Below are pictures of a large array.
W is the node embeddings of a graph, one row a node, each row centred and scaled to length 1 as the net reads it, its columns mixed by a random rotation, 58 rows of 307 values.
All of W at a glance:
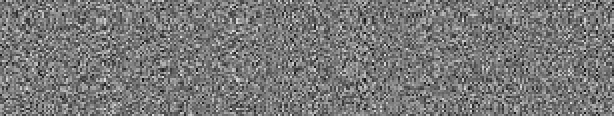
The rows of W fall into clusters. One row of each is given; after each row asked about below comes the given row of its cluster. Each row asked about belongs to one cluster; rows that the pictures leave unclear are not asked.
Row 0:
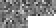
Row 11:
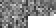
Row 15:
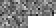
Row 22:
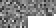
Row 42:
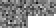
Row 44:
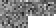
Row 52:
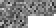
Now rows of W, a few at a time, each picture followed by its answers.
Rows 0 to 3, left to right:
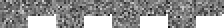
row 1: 44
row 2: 15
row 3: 11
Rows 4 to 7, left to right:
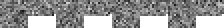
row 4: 15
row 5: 52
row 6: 22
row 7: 22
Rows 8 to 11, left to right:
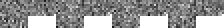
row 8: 22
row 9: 11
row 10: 11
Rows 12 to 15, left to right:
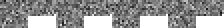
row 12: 0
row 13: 42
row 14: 42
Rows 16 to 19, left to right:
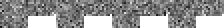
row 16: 11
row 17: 44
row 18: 15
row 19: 42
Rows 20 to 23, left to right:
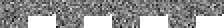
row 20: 52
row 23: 44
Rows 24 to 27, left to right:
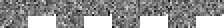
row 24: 0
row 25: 15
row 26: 11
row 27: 22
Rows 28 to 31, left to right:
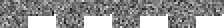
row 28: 15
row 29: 44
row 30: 42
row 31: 22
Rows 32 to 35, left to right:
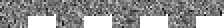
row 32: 22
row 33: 0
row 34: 15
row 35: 15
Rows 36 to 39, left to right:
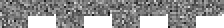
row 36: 22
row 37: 15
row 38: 0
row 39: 11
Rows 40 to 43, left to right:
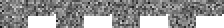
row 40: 11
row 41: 52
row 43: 44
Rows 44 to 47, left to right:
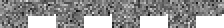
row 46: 11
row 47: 22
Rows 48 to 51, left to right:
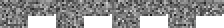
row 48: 42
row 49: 22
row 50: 0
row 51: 42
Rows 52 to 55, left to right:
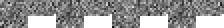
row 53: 52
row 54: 11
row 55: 52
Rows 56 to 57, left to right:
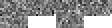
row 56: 15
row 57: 0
